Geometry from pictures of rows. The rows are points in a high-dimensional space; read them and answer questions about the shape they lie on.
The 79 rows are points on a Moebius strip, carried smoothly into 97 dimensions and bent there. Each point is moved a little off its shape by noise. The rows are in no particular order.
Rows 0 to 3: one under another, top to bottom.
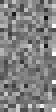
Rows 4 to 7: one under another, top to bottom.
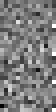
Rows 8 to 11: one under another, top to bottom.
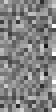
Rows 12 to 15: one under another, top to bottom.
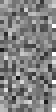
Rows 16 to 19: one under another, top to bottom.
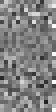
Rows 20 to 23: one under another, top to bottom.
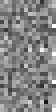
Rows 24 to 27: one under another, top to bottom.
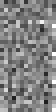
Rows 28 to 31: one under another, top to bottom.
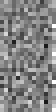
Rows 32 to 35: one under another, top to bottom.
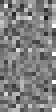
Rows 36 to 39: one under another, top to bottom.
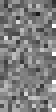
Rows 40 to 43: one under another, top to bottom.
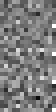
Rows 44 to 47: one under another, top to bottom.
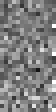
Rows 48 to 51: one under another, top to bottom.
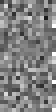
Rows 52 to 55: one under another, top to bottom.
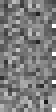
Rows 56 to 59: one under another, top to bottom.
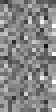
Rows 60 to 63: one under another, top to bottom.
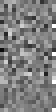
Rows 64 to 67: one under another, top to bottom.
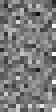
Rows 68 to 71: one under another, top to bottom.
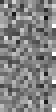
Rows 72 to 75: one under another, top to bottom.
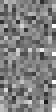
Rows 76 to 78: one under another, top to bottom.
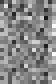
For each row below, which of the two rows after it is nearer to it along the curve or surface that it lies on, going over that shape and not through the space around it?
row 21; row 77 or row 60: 77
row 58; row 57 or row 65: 57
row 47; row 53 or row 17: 17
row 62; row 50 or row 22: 22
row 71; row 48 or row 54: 48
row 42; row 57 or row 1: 1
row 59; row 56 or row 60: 60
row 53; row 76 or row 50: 50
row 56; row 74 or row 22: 22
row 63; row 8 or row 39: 8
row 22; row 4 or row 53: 53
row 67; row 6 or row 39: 6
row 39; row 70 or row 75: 75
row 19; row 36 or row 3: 3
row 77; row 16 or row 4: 16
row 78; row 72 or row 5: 72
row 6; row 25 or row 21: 25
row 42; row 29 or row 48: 48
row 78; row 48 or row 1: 48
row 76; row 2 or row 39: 39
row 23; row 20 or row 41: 41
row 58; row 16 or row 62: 62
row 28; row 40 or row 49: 49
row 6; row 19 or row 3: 3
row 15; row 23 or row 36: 23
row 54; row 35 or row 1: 35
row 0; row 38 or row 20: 20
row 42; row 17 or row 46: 46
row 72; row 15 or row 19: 15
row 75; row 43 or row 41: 41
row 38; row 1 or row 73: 73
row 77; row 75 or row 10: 75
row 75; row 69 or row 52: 69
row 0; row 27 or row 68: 68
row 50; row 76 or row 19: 76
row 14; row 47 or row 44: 47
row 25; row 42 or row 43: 43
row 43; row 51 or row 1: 51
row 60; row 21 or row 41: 41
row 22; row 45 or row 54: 54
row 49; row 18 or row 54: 54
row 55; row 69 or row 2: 69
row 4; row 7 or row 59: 7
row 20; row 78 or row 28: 28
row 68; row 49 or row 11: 11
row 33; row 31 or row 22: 31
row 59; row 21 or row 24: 21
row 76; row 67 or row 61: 67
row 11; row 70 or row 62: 62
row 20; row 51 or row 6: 6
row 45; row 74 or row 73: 73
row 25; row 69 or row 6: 6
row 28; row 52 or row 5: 52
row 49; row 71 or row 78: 78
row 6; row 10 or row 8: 8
